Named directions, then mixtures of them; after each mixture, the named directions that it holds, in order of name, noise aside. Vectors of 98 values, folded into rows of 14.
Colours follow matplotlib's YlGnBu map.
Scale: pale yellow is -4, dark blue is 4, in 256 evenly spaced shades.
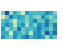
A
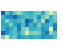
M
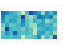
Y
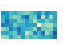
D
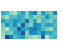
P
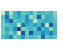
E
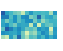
D, M, Y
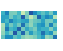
E, P, Y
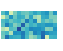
A, P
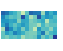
D, Y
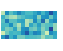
M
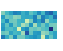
E, M, P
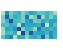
E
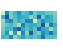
E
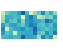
Y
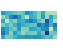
A, D, M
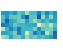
D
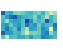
M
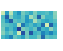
E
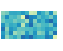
P, Y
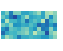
D, M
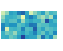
Y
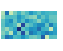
A, E, P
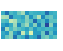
A, E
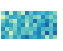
A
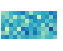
E, M, Y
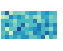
A, P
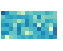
A, D, M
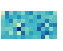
A, E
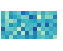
D, E, Y
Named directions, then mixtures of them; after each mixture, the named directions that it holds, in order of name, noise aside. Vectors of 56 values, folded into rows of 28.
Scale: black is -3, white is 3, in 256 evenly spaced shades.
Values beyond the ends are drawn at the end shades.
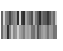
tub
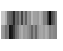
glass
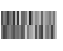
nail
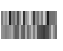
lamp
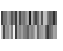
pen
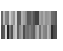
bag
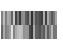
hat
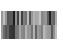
glass, nail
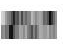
glass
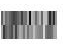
glass, nail, pen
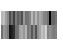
glass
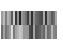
hat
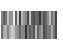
glass, nail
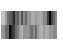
glass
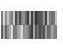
hat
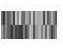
hat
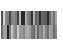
tub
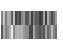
hat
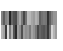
bag, lamp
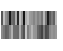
lamp, nail, tub
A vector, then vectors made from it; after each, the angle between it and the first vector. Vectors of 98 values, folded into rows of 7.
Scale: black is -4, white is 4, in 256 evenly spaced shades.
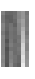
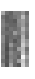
nearly parallel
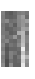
nearly parallel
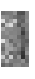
partly opposed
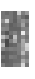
partly aligned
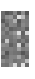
orthogonal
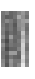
nearly parallel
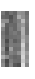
nearly parallel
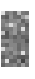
orthogonal
